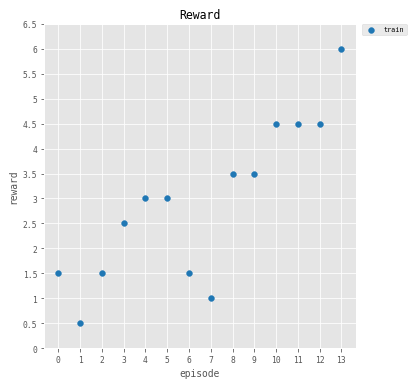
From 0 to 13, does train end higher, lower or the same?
higher
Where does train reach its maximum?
13
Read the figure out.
Title: Reward
x-axis: episode, ticks 0 1 2 3 4 5 6 7 8 9 10 11 12 13
y-axis: reward, ticks 0 0.5 1 1.5 2 2.5 3 3.5 4 4.5 5 5.5 6 6.5
Legend: train
Values:
train: 1.5 0.5 1.5 2.5 3 3 1.5 1 3.5 3.5 4.5 4.5 4.5 6
